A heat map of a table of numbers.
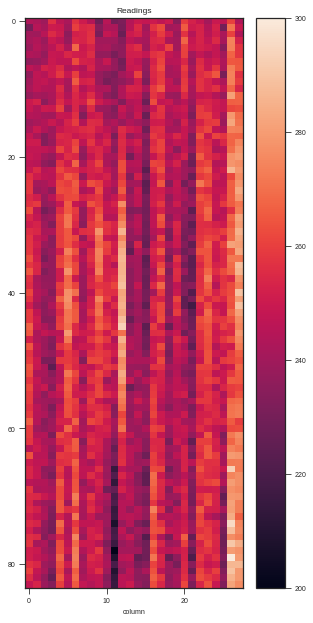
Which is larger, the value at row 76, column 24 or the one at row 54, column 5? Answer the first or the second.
the second
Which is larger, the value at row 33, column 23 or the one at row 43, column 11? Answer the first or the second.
the first
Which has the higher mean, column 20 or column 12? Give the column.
12
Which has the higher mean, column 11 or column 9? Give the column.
9
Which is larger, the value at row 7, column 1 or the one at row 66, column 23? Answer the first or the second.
the second
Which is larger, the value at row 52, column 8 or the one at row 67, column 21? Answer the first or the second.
the first
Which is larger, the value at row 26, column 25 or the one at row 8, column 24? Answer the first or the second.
the second
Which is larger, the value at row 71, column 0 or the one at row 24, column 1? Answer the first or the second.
the first
